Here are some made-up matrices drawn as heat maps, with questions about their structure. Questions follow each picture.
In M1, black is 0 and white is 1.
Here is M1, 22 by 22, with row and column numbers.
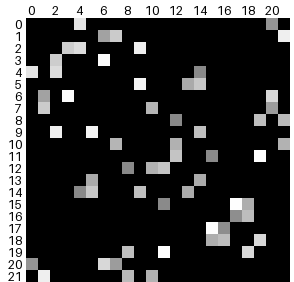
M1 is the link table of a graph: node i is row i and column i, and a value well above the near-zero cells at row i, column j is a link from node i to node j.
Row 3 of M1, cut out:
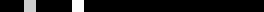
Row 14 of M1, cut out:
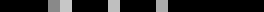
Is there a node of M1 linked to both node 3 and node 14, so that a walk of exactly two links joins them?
no
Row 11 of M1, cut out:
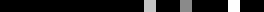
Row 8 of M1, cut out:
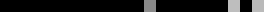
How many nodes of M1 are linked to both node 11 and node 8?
2
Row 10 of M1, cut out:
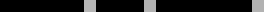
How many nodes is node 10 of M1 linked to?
3
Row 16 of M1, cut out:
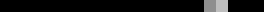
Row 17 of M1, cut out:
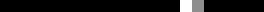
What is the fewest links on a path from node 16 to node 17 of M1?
1
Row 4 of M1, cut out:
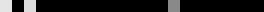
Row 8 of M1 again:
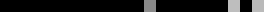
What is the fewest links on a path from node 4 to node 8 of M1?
6
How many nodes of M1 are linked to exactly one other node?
0
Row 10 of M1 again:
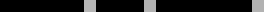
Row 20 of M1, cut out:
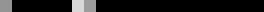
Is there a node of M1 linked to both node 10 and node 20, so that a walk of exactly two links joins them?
yes
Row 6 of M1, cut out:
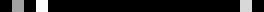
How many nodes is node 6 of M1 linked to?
3
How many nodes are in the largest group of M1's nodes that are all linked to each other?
3
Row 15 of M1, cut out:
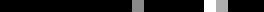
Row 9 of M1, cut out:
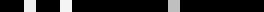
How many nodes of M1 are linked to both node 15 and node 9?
0
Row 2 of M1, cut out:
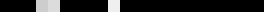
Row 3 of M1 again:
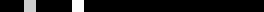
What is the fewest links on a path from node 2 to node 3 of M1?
1
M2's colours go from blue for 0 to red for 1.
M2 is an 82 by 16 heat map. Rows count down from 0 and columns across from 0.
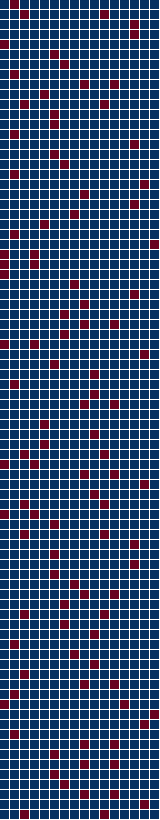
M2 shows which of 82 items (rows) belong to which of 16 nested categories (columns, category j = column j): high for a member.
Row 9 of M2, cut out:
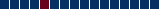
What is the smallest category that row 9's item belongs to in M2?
4
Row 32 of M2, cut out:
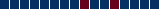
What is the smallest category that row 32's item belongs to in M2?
11
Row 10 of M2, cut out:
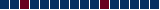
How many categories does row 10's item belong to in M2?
2
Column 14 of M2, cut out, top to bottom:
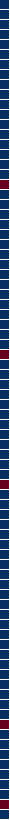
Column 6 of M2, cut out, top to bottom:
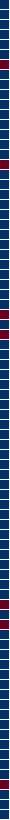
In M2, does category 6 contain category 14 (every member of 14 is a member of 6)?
no
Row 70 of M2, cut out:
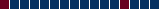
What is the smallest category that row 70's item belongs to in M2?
12
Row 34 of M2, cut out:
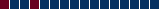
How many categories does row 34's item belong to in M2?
2
